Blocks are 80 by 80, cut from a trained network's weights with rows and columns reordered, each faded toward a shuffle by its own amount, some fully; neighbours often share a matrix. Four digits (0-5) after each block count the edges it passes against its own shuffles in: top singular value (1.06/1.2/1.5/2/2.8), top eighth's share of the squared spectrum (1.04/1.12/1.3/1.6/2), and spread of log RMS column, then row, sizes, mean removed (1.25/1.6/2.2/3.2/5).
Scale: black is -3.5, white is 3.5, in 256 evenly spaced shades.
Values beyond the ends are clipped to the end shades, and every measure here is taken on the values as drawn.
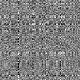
4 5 2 3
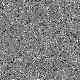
0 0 0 0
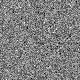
0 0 0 0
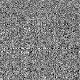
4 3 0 2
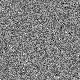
0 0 0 0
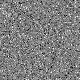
0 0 0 0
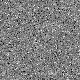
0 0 0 0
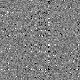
4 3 2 2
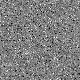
2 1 0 0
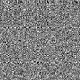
4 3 1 2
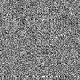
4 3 0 2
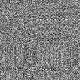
4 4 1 2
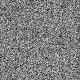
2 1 0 0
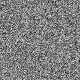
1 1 0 0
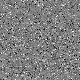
2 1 0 1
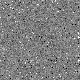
2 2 0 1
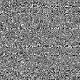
4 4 1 3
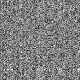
3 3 0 1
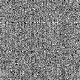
3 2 0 1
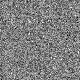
1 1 0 0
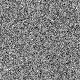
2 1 0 0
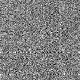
3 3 0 2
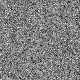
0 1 0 0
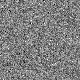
1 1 0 0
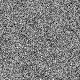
1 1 0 0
